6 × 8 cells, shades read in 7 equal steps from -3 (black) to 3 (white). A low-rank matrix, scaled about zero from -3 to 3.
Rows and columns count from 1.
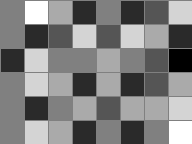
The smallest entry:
-3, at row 3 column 8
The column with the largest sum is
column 2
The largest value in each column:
0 3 1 2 1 2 1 3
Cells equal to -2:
10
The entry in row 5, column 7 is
1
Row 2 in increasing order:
-2 -2 -1 -1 0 1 2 2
